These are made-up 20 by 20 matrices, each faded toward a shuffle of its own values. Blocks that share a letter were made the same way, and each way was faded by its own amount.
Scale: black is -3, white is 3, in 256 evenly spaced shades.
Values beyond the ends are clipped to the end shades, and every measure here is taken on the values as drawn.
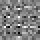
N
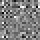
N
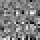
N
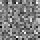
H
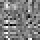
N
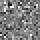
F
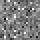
F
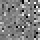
F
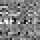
N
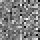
F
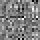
N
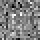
H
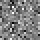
F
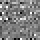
N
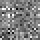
N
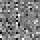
F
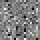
F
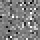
F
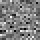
H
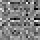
N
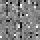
F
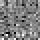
N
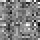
N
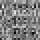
N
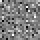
F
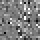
F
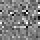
N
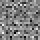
H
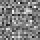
H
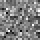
H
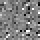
F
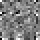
N
